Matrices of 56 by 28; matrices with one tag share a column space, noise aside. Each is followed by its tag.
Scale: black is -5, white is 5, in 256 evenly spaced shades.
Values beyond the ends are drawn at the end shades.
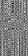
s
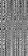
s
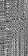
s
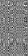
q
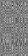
q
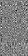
q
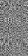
q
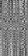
s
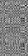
q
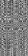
s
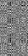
q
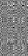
q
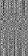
s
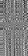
s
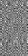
q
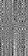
s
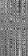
s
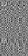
q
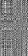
s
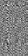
q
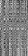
s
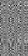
q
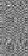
q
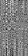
s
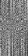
s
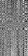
s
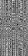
s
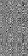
q
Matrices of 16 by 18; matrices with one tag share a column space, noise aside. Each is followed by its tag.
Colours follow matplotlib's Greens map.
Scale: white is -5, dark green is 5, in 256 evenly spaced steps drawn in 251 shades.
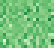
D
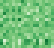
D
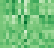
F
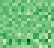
D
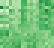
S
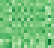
D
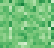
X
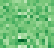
D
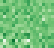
D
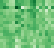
S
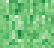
F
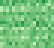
X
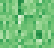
F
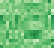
F
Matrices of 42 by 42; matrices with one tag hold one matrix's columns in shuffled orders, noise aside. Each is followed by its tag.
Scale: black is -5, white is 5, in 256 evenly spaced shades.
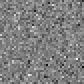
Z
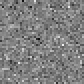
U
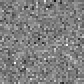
U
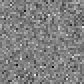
Z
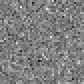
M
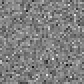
Z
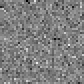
U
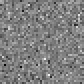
Z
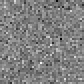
U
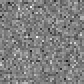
M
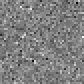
M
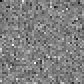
U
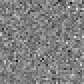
M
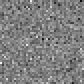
U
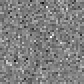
M
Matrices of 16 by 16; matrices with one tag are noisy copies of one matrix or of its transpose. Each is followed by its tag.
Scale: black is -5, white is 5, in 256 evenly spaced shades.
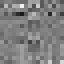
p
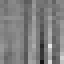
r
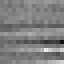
r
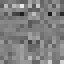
p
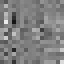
p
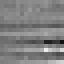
r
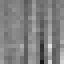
r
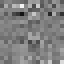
p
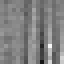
r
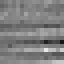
r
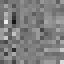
p
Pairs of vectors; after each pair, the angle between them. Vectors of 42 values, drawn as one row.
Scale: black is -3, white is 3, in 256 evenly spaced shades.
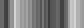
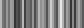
partly opposed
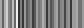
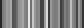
partly opposed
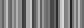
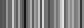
partly aligned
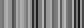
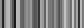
partly aligned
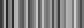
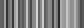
nearly parallel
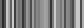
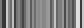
nearly parallel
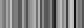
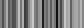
orthogonal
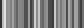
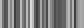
partly opposed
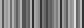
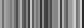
nearly parallel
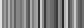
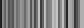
nearly opposite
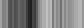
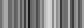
partly aligned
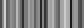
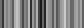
partly aligned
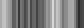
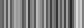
partly opposed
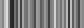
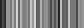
partly opposed
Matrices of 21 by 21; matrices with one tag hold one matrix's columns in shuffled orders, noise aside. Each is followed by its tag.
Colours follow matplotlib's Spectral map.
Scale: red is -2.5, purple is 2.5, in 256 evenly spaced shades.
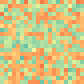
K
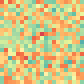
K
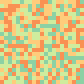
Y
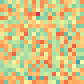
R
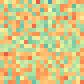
K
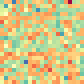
K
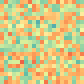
K
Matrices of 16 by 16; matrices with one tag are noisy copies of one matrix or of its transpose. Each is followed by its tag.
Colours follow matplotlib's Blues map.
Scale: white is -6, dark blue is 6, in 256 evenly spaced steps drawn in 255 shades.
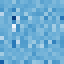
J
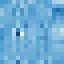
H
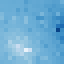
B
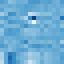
H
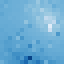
B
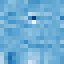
H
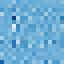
J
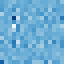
J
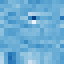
H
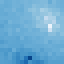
B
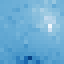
B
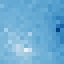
B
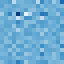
J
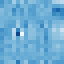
H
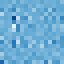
J
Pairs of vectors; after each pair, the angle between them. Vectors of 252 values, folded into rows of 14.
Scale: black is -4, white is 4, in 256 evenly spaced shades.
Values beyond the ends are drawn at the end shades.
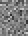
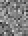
orthogonal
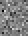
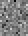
orthogonal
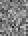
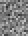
orthogonal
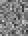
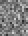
nearly opposite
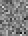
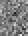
partly aligned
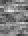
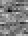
nearly opposite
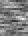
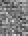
partly opposed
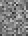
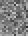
nearly opposite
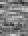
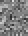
orthogonal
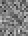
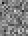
partly aligned
